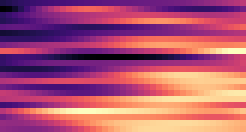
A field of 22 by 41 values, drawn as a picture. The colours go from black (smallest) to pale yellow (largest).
Grain: streaks across. Ninth with the lowest average: top left. Mirror symmetry: none. Ninth with the highest average: bottom right. Slope: up to the bottom right.
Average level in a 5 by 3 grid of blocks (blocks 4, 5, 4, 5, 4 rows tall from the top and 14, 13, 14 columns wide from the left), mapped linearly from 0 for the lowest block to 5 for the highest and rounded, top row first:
122 / 123 / 013 / 235 / 355
